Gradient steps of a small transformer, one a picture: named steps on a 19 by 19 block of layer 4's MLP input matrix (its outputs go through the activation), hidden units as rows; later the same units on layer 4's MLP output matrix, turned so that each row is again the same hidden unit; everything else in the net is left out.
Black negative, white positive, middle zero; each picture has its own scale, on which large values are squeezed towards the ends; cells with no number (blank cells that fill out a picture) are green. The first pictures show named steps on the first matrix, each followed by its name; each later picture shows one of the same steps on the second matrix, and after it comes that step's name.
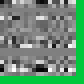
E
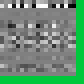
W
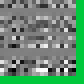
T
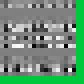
T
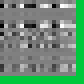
W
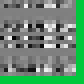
T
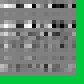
W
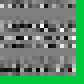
T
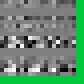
E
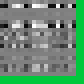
W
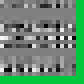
T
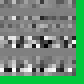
E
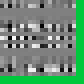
T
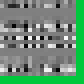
T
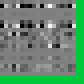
W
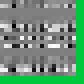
T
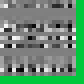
T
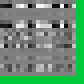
W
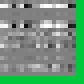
W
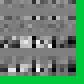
E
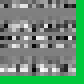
T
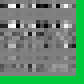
W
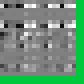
W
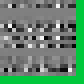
T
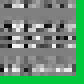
T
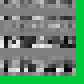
E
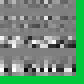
E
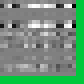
W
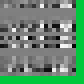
T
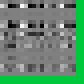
W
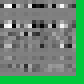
W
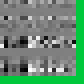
E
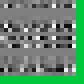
T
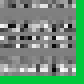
T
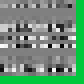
T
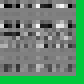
W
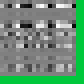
W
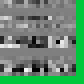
E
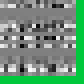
T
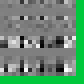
E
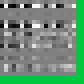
W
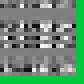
T
